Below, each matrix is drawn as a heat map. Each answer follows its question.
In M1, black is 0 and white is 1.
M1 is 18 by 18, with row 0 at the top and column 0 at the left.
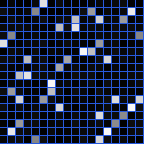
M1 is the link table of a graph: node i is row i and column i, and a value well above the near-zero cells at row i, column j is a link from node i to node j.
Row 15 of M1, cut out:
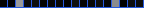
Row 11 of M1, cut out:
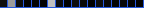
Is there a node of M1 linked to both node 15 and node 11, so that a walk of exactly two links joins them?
no
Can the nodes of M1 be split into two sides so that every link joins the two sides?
yes
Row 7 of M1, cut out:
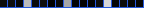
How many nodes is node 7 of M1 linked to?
3
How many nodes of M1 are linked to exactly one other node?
3
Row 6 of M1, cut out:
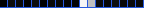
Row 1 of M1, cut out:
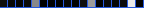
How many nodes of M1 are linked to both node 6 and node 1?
1
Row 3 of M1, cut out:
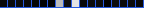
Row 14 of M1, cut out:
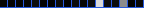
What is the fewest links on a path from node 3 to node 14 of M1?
4
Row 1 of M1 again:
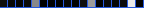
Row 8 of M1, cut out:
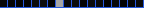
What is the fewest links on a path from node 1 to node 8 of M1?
4
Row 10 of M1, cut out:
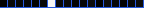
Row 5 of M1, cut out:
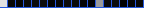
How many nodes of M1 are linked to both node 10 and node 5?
0
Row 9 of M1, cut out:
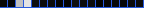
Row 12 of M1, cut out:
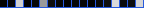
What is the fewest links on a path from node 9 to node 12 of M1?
2
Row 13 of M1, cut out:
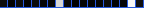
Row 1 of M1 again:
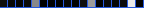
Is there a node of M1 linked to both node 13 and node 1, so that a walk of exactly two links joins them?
yes
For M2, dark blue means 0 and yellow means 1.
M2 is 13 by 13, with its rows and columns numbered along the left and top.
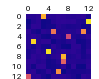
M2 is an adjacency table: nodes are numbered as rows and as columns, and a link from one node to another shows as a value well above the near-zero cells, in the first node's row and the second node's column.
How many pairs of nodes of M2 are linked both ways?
0
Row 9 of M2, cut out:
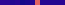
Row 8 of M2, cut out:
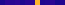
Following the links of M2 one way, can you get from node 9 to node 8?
yes
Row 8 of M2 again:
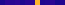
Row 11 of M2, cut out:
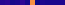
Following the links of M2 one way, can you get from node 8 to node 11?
no
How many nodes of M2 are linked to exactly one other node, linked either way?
2
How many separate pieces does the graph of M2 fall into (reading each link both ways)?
4
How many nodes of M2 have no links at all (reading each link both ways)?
2
